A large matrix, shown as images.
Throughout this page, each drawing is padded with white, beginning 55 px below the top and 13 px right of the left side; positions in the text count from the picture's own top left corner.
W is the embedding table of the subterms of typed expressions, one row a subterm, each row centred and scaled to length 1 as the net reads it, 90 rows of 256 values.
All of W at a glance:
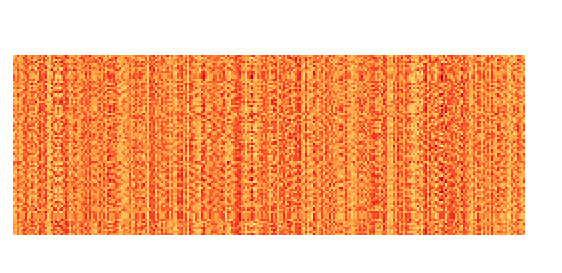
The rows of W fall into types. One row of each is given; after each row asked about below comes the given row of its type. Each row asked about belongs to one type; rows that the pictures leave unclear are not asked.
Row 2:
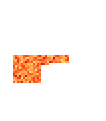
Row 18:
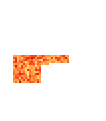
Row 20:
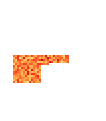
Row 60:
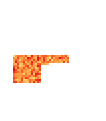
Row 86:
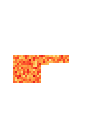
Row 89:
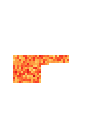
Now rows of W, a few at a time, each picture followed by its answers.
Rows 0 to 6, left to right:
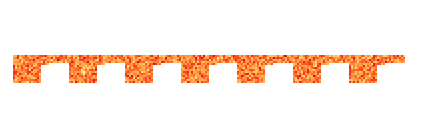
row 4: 18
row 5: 86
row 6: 2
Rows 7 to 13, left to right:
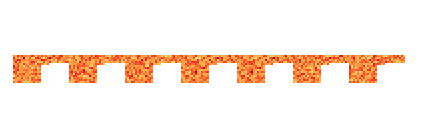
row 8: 89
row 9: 86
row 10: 86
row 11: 86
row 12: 18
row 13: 2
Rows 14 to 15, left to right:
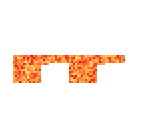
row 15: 86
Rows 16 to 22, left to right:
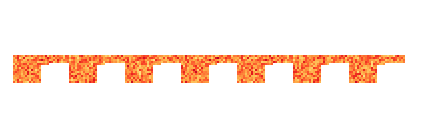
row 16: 20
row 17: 2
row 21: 89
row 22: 18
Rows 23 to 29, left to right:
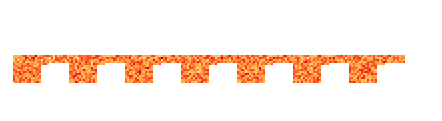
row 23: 89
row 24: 18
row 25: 86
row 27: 18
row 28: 2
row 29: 60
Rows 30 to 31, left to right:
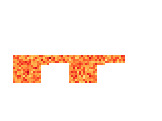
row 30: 86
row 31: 20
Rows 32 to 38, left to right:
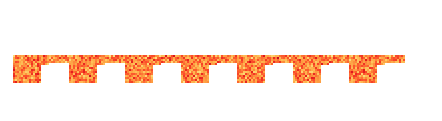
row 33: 89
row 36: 2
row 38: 89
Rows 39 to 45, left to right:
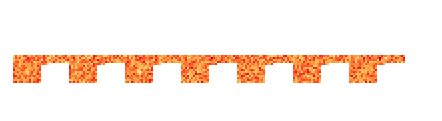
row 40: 2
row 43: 18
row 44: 89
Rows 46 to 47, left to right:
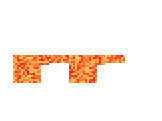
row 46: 20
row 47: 89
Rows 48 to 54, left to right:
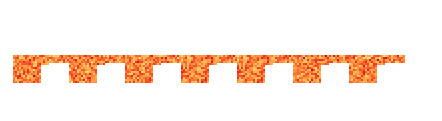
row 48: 86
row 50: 2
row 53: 20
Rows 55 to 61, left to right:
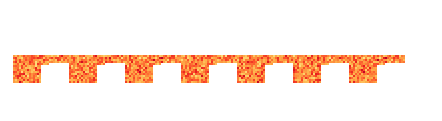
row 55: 18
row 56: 2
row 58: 89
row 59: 86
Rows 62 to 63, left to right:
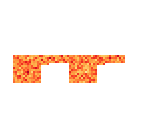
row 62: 86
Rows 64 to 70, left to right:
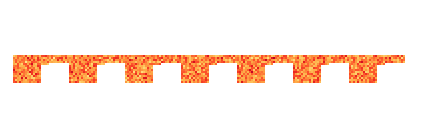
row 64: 60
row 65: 60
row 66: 20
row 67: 2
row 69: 89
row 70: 2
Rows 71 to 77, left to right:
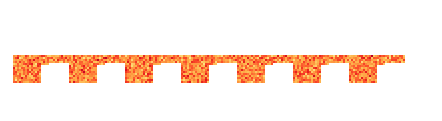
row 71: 86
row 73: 60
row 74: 2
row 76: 89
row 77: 89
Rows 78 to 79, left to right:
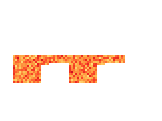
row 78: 2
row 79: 60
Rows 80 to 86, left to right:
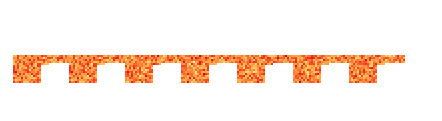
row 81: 60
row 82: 89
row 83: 60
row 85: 18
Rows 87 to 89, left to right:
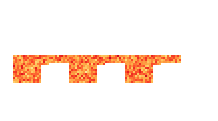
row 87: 89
